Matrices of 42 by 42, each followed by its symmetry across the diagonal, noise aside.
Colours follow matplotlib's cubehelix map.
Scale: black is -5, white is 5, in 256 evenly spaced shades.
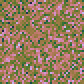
symmetric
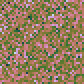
symmetric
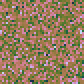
antisymmetric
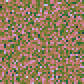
antisymmetric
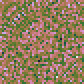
symmetric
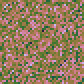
symmetric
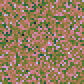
symmetric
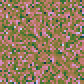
antisymmetric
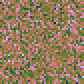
antisymmetric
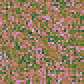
antisymmetric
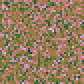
antisymmetric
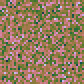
antisymmetric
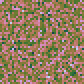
symmetric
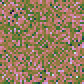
symmetric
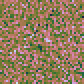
antisymmetric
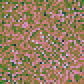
symmetric
